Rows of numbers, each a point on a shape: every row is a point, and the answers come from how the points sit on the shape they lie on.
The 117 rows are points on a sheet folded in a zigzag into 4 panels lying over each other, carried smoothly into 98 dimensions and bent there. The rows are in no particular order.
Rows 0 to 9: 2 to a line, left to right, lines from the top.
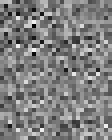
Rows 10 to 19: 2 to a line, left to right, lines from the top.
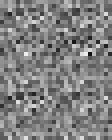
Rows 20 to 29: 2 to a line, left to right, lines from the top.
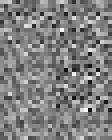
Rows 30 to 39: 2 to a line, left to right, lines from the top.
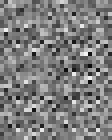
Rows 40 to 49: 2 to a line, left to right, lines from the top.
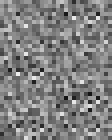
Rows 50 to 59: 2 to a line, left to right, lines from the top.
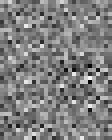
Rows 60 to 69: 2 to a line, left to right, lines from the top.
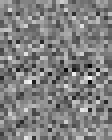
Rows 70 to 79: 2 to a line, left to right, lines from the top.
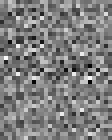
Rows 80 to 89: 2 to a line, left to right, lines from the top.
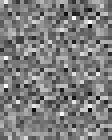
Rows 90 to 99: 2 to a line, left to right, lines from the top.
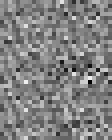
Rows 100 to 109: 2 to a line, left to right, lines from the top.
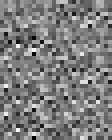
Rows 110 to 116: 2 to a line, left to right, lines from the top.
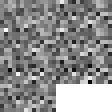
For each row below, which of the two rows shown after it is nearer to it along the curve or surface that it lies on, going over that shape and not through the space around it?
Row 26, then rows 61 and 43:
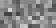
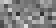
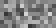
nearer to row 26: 61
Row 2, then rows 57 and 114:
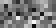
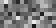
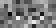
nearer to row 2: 114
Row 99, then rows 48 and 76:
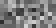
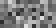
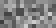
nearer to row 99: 48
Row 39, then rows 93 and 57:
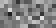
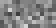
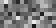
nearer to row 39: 93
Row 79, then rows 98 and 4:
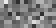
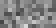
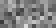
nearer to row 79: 98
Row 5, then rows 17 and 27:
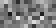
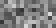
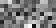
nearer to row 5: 27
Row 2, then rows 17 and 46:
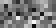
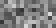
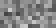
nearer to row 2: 17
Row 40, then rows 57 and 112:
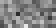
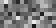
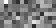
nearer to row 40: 112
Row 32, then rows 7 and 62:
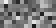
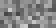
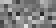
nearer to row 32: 62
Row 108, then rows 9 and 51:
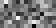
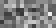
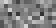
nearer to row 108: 51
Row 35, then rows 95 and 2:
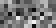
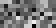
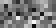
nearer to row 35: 95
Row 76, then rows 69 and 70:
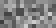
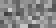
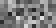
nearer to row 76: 70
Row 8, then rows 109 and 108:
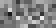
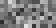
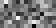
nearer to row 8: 108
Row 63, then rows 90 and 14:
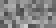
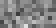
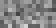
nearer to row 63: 90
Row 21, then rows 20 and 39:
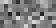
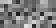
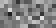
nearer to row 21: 39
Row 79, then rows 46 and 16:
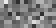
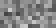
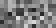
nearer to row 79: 46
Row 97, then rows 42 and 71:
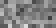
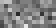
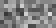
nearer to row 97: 71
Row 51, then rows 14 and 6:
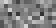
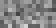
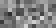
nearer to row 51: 14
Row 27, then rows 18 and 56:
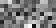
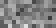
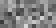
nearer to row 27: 56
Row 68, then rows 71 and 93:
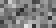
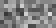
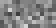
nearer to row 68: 71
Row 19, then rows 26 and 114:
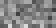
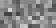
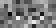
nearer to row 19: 26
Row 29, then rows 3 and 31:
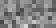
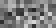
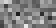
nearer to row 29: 31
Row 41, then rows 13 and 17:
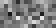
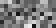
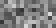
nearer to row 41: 13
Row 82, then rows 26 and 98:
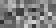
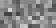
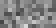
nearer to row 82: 98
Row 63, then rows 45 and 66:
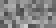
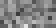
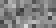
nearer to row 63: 45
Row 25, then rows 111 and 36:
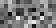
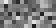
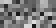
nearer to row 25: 36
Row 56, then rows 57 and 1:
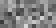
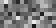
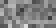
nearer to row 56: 1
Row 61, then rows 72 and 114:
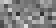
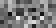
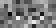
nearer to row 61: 114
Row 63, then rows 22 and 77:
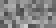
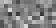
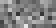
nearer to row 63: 77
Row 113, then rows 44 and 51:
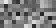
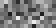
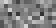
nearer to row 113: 44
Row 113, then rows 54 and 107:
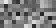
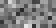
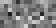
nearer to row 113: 107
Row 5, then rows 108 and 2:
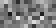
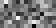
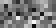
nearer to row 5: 108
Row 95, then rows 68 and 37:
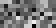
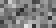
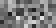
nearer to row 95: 37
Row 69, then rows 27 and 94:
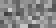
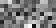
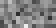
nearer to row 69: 94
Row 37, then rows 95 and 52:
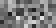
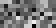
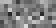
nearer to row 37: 95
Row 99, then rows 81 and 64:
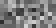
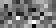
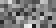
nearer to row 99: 64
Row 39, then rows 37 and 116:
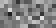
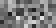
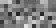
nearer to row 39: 116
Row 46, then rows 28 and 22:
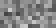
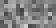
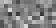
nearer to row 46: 22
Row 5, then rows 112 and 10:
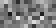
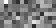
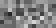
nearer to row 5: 112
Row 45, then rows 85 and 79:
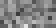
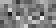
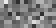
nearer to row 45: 85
